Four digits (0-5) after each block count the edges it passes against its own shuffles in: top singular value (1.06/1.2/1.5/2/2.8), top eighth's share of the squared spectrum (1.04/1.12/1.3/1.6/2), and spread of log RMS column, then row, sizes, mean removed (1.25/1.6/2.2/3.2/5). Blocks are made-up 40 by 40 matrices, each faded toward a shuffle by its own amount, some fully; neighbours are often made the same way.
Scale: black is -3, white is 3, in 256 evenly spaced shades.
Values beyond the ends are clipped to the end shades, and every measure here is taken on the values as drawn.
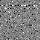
2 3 0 2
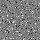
0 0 0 0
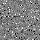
1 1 0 0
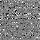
2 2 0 2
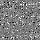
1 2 0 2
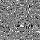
3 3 1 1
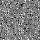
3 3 0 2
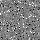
0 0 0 0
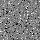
0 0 0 0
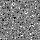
1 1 0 0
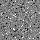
1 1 0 0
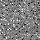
1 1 0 1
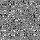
3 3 1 2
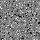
0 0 0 0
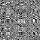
3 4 2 2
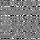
4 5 2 3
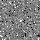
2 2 1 0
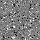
1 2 1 0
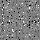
1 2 2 1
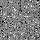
1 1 0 0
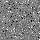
1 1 0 0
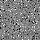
2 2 0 0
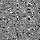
3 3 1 1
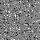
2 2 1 0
